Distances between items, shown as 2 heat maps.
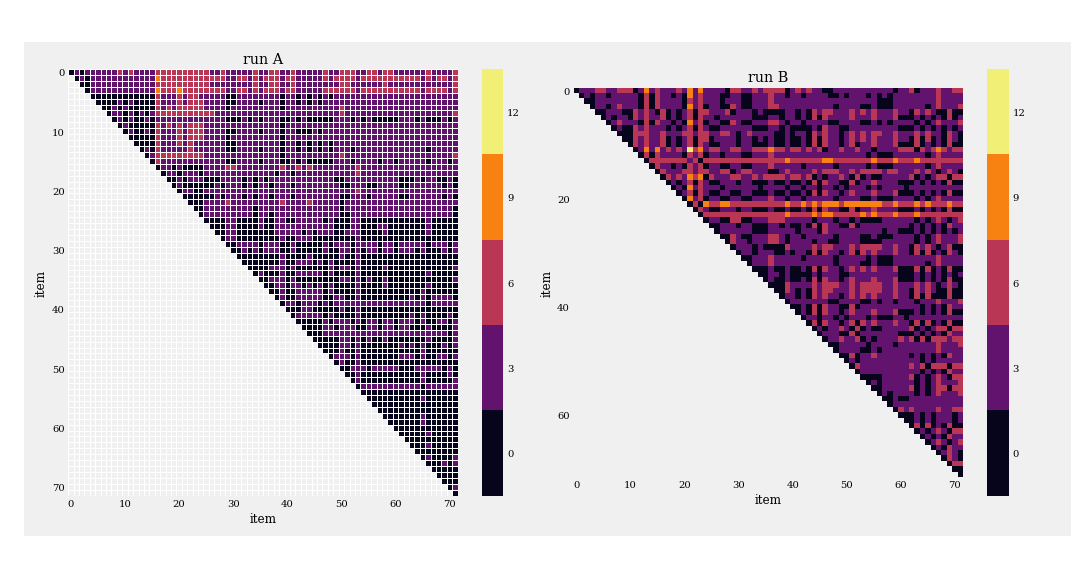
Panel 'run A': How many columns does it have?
72
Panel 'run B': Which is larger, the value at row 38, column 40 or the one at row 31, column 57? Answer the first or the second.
the first
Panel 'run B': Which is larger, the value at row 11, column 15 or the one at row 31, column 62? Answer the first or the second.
the first
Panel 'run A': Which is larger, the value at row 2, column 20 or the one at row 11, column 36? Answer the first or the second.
the first
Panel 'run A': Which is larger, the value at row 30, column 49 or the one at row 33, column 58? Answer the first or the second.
the second
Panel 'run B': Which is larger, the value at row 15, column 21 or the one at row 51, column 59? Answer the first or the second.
the first
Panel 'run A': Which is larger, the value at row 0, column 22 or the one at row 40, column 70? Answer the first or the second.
the first
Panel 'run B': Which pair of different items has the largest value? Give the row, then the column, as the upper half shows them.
11, 21
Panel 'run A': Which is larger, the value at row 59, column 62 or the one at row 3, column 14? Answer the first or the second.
the second
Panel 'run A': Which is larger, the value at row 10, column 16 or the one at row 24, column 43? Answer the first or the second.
the first
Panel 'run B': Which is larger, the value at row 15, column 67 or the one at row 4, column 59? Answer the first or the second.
the second
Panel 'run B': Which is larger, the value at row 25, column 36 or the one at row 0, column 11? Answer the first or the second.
the first
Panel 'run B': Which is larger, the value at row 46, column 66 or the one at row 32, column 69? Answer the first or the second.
the first
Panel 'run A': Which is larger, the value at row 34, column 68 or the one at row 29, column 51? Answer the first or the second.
the second
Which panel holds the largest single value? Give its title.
run B
